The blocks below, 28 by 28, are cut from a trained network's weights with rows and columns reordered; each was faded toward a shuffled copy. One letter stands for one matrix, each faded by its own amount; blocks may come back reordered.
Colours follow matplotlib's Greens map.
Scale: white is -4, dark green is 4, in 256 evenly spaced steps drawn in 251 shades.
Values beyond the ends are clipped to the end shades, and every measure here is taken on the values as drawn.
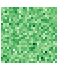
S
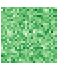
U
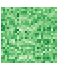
U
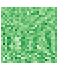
U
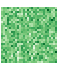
U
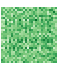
U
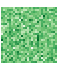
S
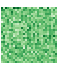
U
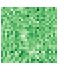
U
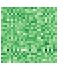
U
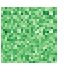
U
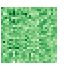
U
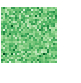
S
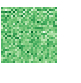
U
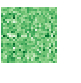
U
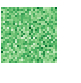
S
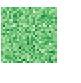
S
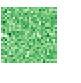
S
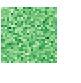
U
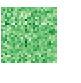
U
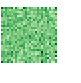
U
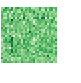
U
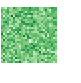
S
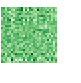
U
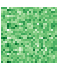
U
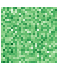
S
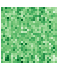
U
